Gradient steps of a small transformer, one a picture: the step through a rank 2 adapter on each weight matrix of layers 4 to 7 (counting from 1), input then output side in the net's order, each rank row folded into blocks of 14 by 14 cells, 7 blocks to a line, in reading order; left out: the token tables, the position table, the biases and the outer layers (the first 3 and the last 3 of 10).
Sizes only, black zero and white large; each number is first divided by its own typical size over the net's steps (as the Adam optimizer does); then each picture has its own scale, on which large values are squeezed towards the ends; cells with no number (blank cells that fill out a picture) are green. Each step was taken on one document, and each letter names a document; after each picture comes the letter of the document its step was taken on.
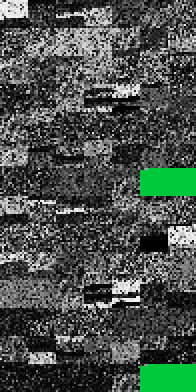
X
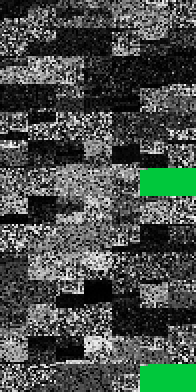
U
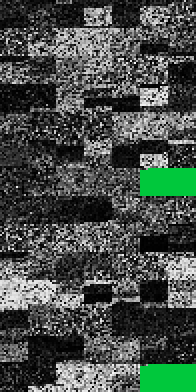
X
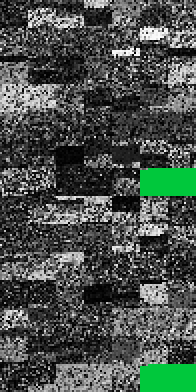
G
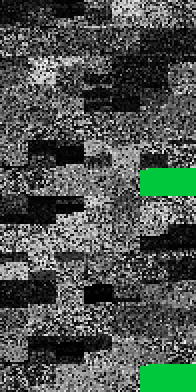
U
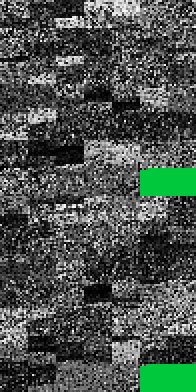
G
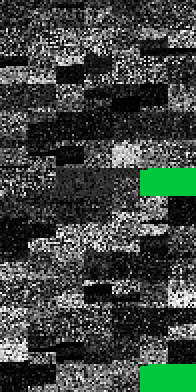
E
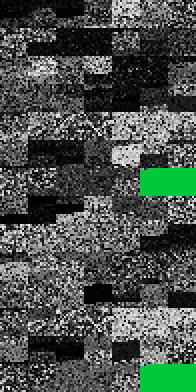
U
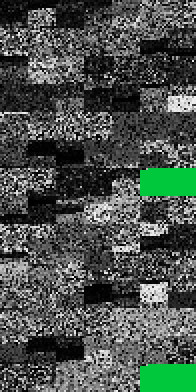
U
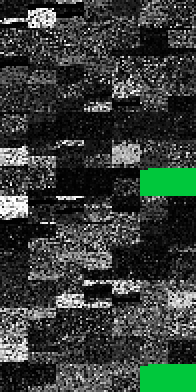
E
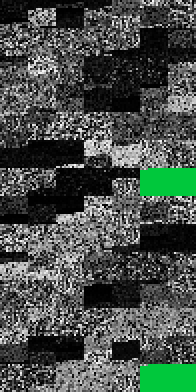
U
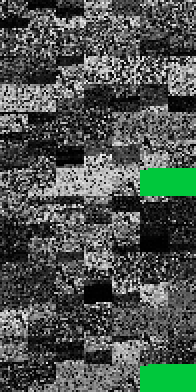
G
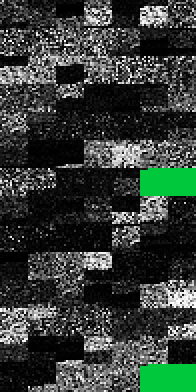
E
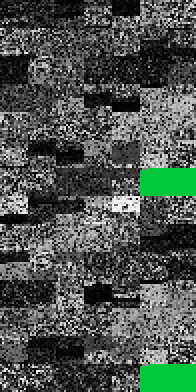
U
